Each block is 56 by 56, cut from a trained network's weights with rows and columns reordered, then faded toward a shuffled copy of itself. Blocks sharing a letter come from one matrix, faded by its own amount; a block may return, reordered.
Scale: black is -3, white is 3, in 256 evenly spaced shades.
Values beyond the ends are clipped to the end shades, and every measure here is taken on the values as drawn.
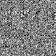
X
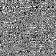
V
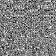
X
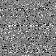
V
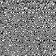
V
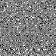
V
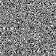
X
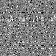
V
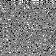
V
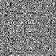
X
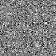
X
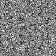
X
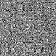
X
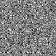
X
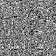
X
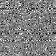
V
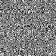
X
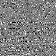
V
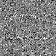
X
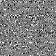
V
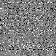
V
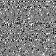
V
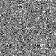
X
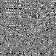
V
